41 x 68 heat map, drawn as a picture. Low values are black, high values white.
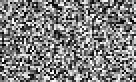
The values spread evenly over their range. Neither half mirrors the other. There is no seam. No regular stripes run through it. The grain is fine, like static. On average the colour sits 50% of the way up the scale. No row or column stands out.
